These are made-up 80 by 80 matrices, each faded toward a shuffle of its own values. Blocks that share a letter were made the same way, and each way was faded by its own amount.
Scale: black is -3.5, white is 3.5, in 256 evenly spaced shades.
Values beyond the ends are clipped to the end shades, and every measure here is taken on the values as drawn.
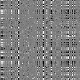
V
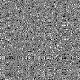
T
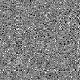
T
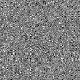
T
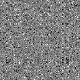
T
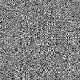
T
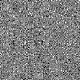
T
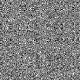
T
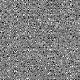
T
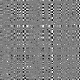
V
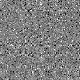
T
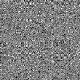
T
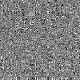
T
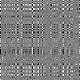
V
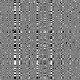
V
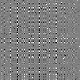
V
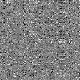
T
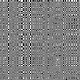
V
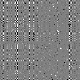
V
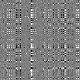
V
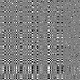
V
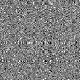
T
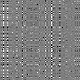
V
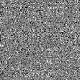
T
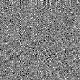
T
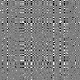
V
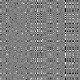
V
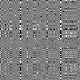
V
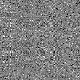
T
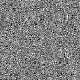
T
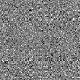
T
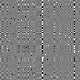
V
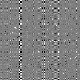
V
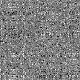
T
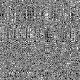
T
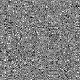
T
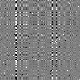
V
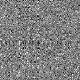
T
